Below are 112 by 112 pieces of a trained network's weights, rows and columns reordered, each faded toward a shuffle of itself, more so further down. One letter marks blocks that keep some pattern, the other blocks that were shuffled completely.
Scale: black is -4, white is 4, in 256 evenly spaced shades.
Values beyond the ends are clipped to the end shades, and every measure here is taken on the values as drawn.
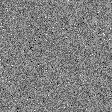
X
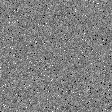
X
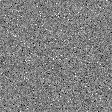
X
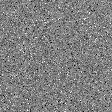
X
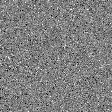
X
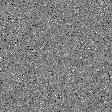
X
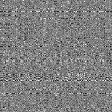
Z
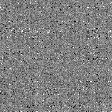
Z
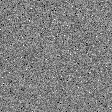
X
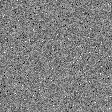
X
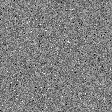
X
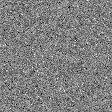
X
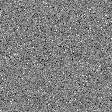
X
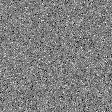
X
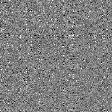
Z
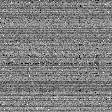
Z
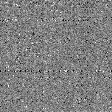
Z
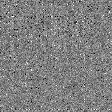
Z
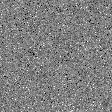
X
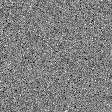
X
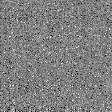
Z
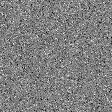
X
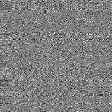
Z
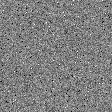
X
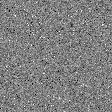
X
